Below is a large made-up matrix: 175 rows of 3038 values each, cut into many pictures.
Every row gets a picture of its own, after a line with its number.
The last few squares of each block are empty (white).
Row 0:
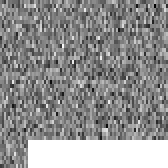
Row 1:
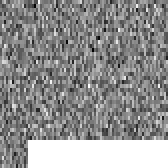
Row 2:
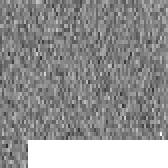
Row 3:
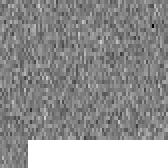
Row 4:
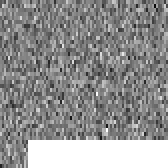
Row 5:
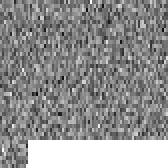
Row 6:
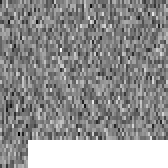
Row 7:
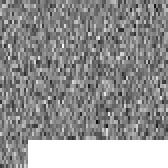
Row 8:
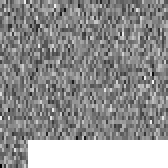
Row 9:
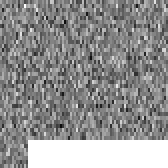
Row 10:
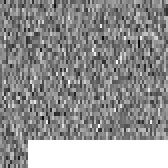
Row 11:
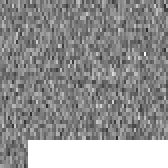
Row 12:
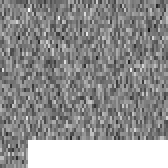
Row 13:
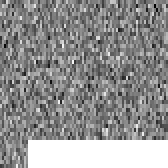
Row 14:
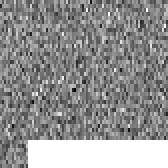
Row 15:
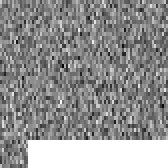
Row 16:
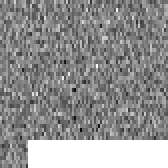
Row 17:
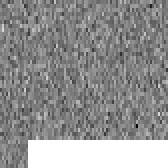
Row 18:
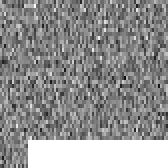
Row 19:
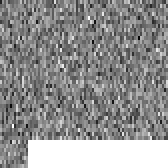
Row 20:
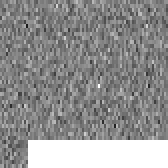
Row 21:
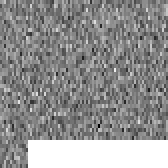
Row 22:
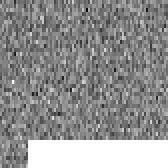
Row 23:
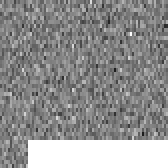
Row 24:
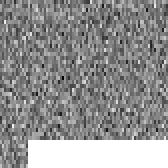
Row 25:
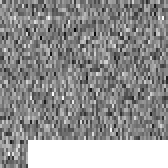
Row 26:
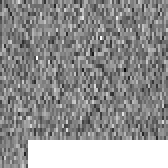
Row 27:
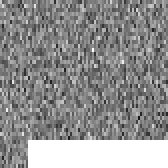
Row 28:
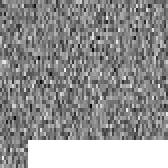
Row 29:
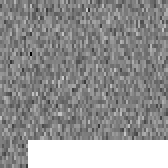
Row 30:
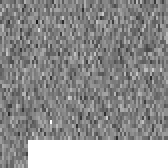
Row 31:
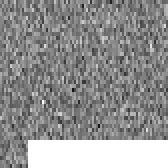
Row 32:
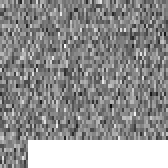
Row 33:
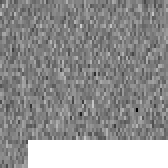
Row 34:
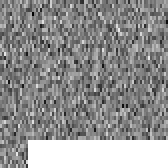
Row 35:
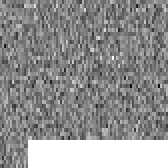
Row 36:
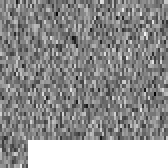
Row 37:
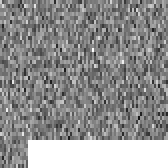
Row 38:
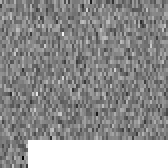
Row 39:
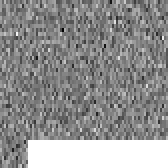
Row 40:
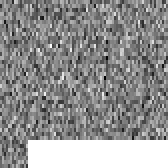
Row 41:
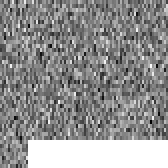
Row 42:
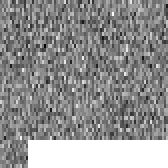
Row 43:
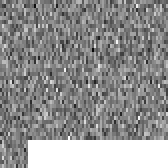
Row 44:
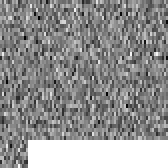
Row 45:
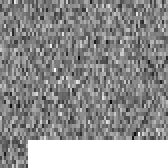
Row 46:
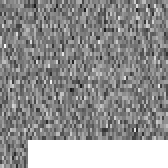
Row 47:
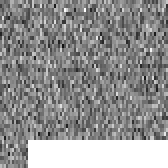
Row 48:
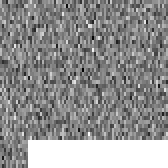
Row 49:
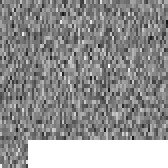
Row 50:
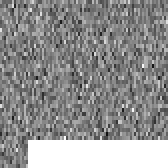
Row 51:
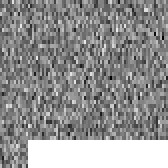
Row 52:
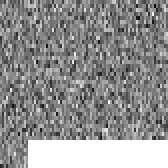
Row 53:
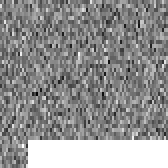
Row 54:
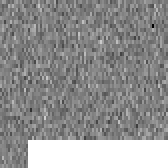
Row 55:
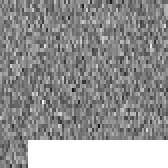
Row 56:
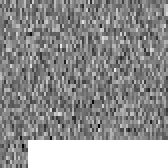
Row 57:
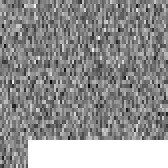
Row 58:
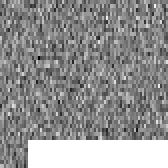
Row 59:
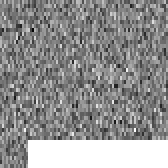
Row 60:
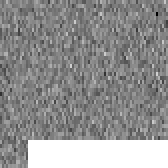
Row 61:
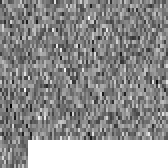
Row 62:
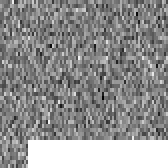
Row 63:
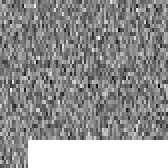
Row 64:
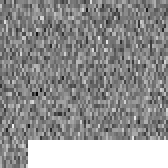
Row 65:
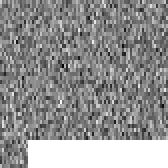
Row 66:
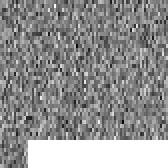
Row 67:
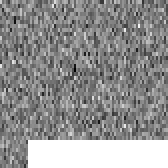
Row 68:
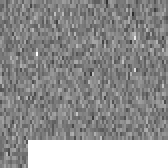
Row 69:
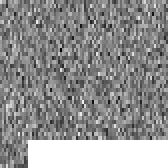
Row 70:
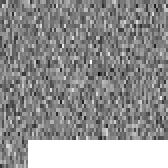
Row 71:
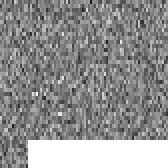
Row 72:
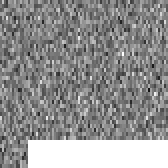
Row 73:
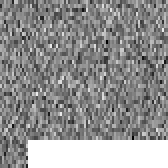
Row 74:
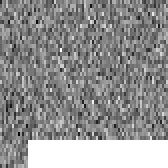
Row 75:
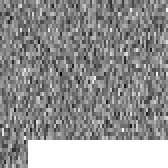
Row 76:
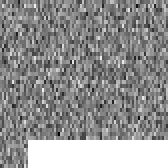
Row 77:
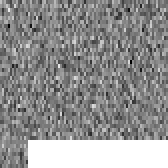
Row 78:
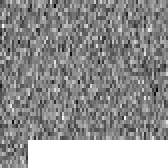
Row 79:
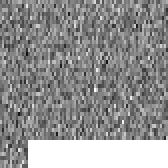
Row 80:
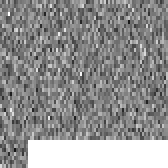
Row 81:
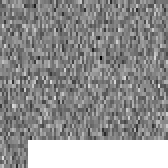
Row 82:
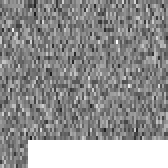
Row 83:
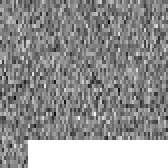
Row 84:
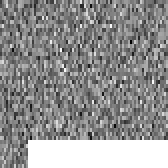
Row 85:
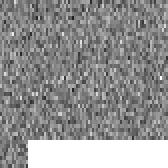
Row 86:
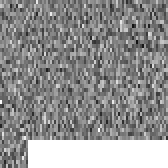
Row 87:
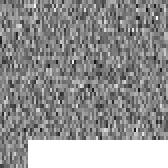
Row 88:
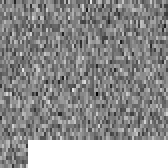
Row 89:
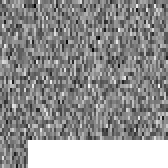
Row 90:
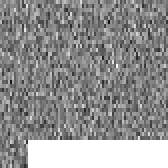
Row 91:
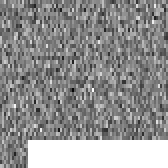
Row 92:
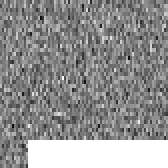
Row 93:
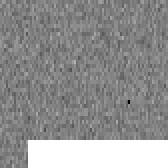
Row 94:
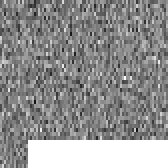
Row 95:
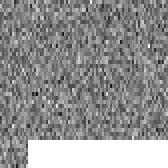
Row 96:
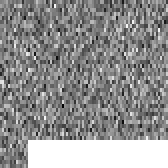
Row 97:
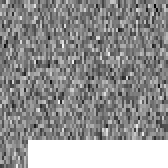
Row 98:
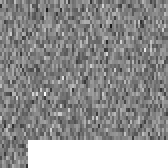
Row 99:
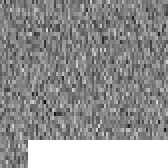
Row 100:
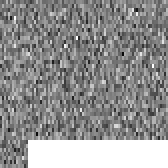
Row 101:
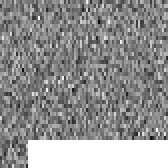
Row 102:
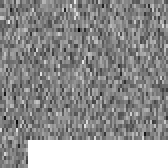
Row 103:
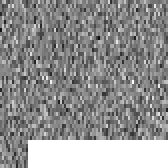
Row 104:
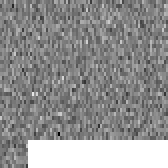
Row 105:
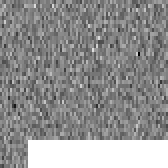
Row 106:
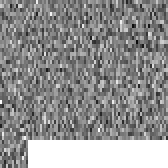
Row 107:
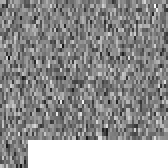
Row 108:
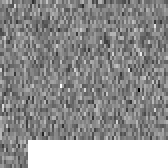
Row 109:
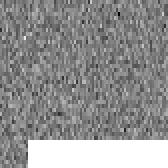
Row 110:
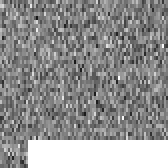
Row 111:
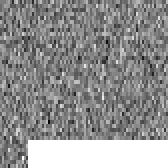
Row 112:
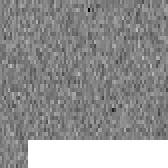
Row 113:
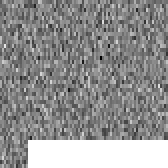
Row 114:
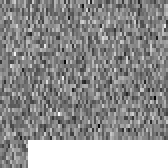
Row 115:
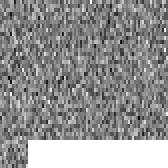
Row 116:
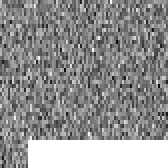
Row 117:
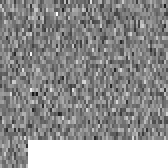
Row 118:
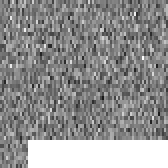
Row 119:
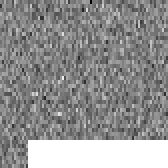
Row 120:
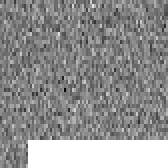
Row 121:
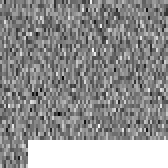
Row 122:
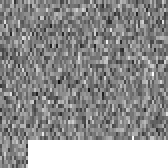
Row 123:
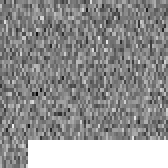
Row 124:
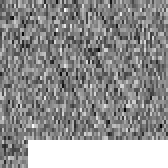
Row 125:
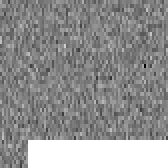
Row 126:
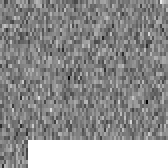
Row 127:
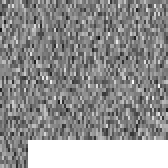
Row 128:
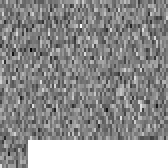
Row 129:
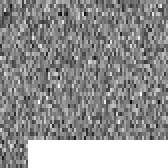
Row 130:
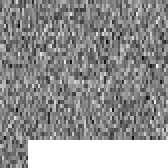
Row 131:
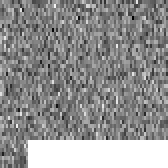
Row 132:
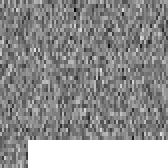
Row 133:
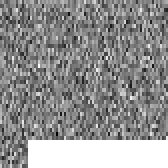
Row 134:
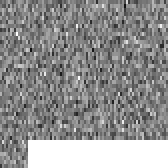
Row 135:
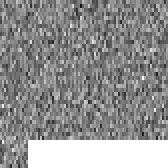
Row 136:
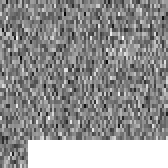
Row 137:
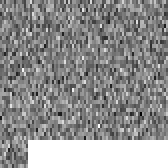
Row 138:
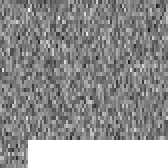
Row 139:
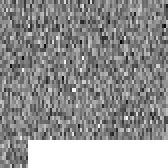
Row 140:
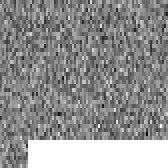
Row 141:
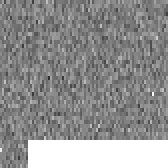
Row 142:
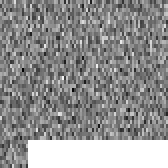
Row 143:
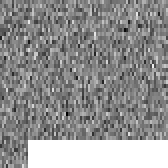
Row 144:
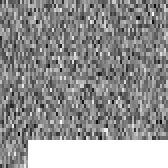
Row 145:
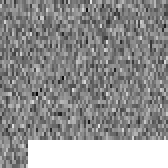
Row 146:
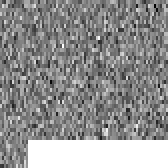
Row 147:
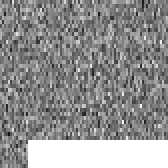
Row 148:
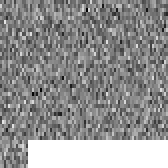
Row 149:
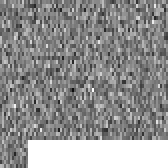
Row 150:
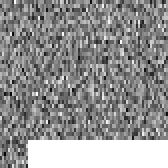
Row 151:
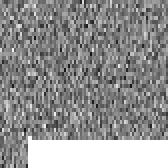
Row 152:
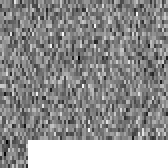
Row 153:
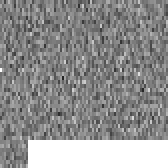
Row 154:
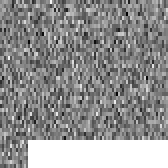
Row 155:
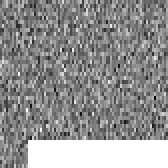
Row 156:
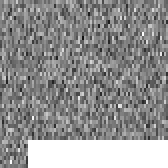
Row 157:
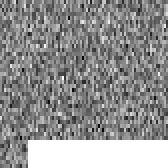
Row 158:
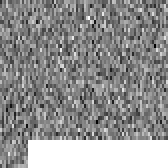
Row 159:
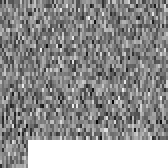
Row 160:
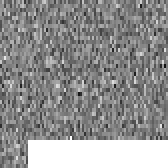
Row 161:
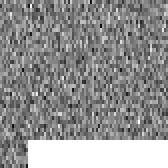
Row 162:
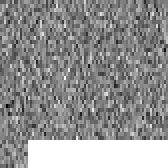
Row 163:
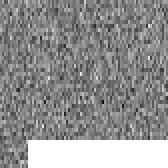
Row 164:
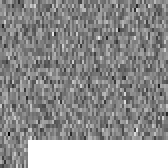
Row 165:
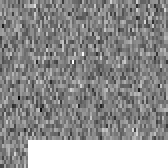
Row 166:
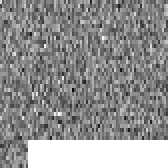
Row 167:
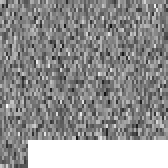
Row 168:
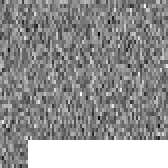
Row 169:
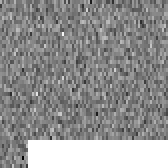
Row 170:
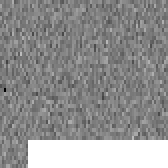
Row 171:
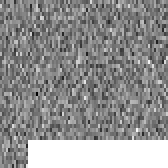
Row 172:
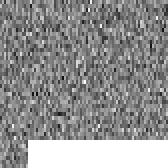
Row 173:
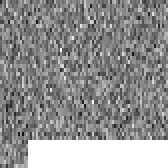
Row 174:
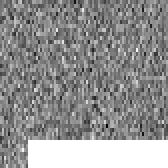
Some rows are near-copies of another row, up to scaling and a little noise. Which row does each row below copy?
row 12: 138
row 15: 65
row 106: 86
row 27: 37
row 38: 169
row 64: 123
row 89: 1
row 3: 54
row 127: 103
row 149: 91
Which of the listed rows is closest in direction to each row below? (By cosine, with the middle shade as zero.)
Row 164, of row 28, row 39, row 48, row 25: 48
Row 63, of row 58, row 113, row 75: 75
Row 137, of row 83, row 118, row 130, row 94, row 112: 130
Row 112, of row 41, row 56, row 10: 41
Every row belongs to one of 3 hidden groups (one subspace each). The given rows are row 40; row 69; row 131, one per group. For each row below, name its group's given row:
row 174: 131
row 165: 69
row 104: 40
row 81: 69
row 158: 69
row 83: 131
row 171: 40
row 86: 131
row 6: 69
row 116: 69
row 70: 69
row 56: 40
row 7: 69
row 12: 131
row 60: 131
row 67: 131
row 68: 131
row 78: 131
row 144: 69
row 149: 69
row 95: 40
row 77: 131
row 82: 69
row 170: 40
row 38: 40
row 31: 40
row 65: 69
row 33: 69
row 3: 69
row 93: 131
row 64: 40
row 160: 131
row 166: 40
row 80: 131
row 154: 131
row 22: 40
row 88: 40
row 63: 69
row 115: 40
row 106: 131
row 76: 69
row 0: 69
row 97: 69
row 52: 69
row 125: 131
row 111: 40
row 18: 69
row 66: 131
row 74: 69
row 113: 69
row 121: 40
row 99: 40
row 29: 40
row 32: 131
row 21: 40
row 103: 69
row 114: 40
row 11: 69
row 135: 131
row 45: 40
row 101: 40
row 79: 131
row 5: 40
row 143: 131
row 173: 69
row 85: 40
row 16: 40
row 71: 40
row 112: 40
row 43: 69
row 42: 40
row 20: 131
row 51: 131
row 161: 40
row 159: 69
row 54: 69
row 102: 131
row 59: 69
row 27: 69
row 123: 40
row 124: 131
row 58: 69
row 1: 69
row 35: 69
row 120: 40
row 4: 69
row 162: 69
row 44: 131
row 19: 69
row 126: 131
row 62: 40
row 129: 131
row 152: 40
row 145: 40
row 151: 69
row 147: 131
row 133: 131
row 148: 40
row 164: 69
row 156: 131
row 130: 40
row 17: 69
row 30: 69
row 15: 69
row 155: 69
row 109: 40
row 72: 131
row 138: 131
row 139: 40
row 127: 69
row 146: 69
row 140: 40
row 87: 69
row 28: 69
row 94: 69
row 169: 40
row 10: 40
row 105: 69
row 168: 131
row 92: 40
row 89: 69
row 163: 131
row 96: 131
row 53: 40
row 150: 40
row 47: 131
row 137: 40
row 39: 131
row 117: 40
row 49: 131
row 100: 131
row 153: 40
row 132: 131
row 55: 40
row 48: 69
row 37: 69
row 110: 131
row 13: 69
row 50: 131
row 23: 40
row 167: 69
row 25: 131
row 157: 40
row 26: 131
